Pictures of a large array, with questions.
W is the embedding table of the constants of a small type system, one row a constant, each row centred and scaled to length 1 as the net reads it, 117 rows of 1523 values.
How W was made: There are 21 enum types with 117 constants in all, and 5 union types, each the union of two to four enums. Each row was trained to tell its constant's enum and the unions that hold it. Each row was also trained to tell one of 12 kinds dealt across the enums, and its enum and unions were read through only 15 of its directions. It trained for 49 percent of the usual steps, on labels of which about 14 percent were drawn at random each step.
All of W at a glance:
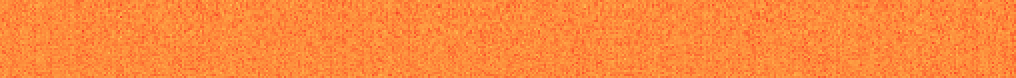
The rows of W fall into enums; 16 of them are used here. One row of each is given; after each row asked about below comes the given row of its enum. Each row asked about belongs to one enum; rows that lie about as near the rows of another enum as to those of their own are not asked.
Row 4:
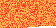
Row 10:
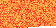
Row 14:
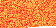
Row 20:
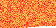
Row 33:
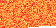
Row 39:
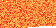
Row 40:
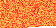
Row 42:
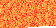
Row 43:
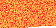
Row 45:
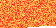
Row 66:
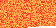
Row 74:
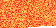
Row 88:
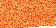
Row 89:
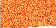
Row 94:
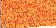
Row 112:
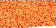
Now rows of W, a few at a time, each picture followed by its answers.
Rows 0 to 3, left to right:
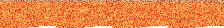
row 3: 14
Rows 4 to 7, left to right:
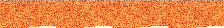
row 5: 89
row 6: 43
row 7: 43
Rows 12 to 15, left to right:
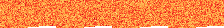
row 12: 74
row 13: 88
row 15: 74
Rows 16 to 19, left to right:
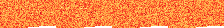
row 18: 20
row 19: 39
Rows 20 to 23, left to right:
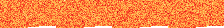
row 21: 20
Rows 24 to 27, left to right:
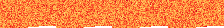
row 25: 4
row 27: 14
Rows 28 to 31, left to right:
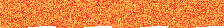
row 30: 33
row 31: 43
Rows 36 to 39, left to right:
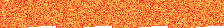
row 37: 66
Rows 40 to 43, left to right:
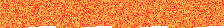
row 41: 74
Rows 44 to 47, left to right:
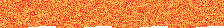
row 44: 20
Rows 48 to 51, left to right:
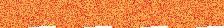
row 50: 33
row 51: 43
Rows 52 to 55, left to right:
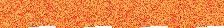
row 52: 10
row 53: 89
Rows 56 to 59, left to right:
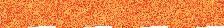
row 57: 4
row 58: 33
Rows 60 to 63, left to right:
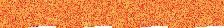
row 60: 42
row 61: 89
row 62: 33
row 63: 66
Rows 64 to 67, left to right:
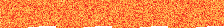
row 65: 20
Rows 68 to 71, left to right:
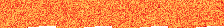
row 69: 40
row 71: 89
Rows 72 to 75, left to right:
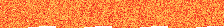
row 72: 42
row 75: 40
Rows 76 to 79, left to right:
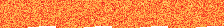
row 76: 66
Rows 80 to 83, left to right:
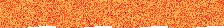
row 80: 89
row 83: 88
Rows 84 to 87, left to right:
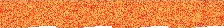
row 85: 20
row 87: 10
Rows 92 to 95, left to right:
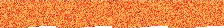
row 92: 40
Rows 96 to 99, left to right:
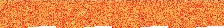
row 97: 4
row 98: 74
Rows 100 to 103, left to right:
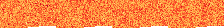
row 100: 66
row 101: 74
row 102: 45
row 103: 40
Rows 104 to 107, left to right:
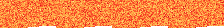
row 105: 88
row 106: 4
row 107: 33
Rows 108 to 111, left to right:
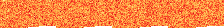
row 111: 112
